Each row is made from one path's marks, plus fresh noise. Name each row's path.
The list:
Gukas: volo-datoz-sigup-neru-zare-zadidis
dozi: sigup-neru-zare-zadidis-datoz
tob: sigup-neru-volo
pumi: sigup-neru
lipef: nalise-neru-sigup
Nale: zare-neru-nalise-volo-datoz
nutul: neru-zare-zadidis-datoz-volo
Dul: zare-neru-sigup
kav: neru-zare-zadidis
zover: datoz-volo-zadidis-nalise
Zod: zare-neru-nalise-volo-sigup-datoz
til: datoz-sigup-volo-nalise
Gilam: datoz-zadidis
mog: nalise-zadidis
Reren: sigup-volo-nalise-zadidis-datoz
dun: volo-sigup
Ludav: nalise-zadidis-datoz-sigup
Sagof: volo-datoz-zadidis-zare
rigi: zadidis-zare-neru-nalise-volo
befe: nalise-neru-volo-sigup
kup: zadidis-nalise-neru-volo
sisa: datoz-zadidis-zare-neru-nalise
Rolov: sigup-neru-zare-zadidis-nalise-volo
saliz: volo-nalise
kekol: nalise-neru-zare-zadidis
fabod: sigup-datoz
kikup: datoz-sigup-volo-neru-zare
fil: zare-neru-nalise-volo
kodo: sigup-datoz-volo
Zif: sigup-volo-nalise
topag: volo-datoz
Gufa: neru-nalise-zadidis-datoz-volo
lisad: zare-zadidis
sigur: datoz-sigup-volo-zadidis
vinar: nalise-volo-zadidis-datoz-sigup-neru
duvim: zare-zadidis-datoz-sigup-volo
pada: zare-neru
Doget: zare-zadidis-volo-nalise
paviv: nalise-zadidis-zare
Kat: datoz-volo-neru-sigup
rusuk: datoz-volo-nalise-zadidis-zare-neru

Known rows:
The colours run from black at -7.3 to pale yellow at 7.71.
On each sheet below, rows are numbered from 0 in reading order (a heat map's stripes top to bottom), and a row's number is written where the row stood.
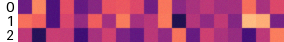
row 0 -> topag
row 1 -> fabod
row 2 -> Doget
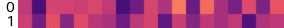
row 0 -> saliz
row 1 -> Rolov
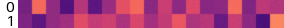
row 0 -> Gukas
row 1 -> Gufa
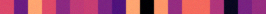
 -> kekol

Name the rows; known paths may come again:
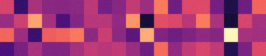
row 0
Doget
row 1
kav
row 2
til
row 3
rusuk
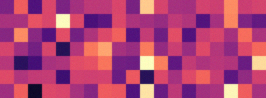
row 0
topag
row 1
befe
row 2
Gukas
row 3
Gilam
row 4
zover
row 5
sisa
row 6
kodo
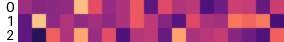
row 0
vinar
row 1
kikup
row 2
kup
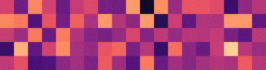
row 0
kekol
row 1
fabod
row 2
Rolov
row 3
Kat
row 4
duvim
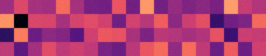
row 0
dun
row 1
mog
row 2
nutul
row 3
saliz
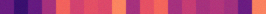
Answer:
Gufa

